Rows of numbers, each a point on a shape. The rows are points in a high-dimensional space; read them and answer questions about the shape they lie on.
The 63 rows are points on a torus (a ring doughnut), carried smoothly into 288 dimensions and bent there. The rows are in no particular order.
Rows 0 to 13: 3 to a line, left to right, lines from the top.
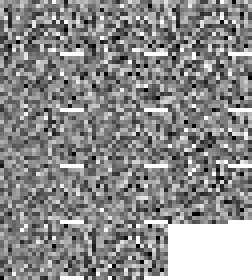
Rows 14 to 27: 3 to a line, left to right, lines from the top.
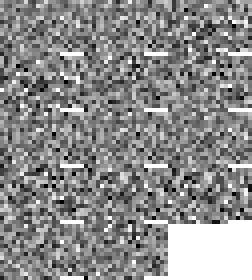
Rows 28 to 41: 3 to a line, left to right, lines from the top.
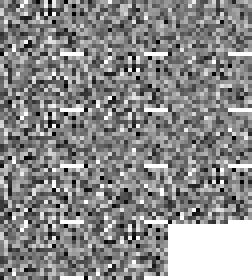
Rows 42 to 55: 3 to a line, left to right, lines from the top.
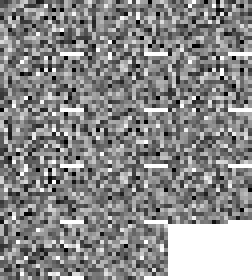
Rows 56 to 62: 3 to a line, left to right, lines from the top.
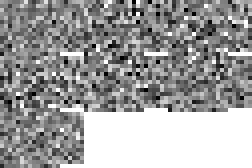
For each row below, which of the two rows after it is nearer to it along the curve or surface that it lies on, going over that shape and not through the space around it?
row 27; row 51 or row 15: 15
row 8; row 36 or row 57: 36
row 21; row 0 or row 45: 45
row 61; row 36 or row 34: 34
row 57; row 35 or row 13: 13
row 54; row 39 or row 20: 20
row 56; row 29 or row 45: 45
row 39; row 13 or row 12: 13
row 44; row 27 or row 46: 46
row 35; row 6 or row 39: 6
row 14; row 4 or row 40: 40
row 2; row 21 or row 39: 39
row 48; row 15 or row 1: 1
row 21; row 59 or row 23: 59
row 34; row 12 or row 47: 47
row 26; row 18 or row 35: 18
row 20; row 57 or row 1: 1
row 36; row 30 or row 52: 52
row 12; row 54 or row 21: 21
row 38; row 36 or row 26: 26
